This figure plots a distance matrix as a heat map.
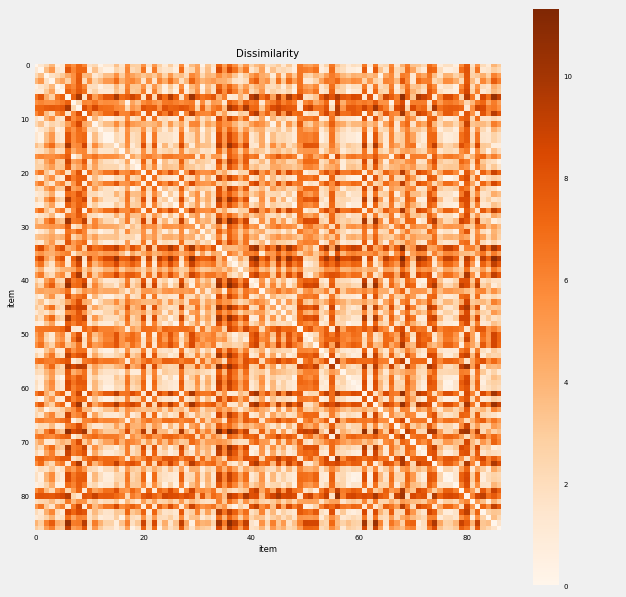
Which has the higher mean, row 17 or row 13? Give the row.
17
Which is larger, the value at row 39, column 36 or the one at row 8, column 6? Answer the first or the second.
the second
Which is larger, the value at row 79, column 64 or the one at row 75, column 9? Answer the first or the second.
the second
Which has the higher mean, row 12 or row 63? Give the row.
63
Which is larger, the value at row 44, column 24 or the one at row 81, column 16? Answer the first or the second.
the first
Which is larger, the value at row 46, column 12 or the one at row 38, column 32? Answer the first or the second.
the second
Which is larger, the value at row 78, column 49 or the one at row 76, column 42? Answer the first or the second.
the first
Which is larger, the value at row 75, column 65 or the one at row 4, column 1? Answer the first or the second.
the first
